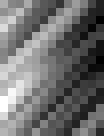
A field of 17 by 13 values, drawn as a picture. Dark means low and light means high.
Slope: up to the left. Grain: diagonal, up to the right. Lone odd cells: none. Ninth with the lowest average: middle right.
